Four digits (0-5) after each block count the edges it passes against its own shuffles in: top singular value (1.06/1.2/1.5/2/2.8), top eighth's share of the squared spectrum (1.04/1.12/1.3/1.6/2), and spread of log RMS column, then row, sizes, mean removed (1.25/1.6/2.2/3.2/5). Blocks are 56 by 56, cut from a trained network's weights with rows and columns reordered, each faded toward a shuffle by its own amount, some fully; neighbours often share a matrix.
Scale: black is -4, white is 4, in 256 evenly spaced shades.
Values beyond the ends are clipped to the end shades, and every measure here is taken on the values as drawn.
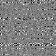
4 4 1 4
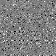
3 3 0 2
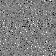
2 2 0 1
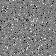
0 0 0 0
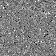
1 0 0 0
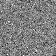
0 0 0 0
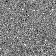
0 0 0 0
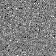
2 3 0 1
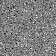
0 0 0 0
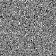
2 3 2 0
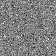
0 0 0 0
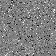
0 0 0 0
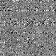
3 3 0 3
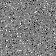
0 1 0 0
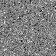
0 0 0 0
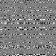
4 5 0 4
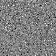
2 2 0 1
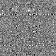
3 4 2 2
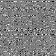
3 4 0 3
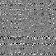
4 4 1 3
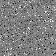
1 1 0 0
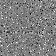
2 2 0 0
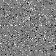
2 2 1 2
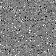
1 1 0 1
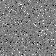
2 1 0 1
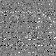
3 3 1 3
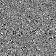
3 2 0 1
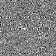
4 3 1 2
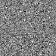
3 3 1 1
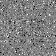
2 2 0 1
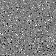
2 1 0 0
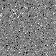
2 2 0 1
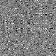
3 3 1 2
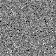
2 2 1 0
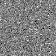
2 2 1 0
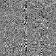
3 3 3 1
